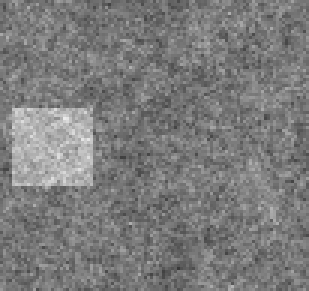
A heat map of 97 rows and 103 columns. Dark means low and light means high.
Odd patch: higher, in the middle left. Ninth with the highest average: middle left. Histogram: skewed, a long tail of high values. Grain: blotchy. Stripes: none.
